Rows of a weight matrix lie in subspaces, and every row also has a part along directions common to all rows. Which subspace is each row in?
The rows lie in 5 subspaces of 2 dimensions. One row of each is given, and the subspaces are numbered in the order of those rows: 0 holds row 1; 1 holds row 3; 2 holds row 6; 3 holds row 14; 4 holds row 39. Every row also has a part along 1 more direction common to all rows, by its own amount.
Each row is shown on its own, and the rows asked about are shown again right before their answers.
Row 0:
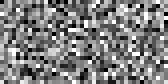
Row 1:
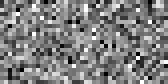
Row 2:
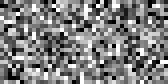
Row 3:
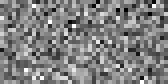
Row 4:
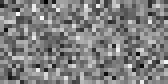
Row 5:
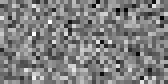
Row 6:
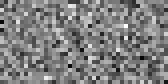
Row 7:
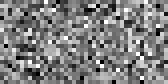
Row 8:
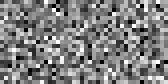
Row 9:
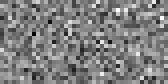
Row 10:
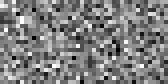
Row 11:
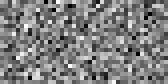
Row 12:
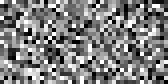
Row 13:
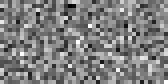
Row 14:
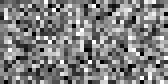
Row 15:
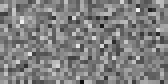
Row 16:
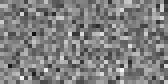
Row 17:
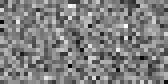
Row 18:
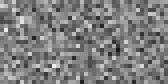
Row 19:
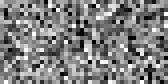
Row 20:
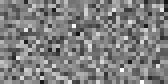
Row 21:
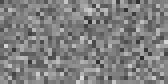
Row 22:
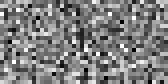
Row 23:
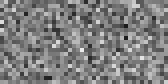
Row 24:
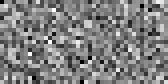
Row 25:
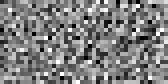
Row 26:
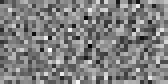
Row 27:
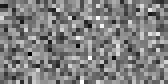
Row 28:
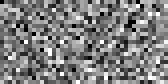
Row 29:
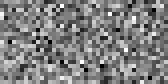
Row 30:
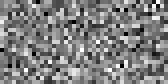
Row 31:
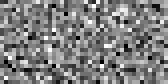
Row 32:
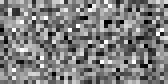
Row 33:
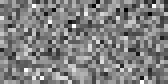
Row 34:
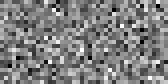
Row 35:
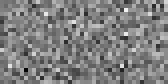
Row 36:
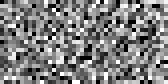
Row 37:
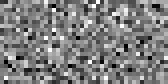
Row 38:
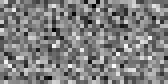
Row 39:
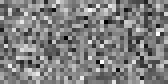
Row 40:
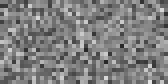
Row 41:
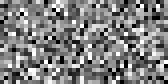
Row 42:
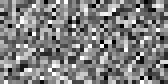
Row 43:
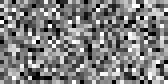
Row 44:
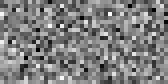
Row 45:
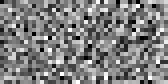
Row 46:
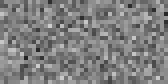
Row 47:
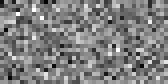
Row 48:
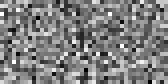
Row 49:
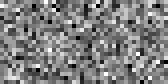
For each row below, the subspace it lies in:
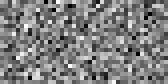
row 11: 2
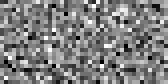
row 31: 2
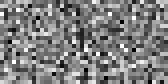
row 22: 3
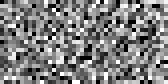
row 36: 4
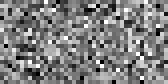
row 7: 4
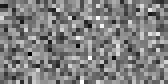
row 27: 0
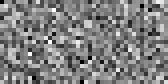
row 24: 0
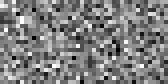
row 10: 0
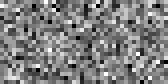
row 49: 0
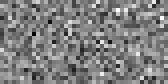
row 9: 1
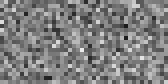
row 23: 2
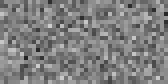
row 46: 3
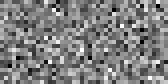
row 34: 1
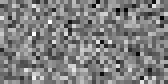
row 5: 1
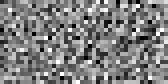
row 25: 4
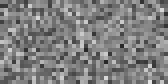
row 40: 3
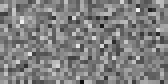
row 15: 0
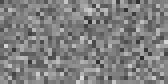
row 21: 4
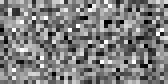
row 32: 4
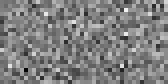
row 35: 1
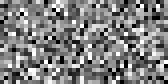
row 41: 1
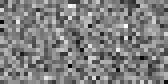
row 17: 2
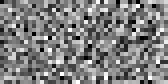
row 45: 4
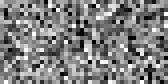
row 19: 3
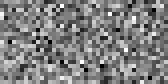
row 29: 3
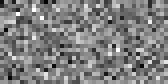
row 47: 0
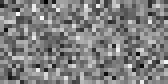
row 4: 0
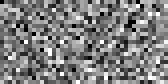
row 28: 4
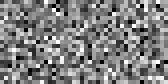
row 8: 1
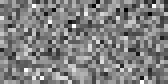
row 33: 1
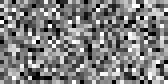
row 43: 2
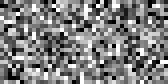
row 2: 0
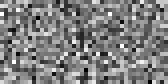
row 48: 3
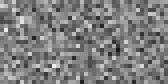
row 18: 0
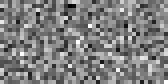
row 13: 2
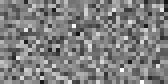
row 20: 1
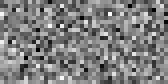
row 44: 3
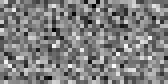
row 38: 2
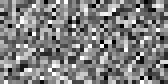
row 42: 0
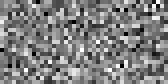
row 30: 1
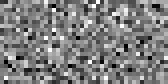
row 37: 2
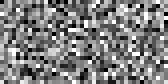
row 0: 3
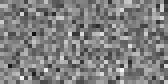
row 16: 1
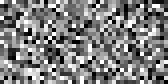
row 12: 0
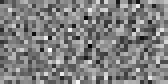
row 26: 4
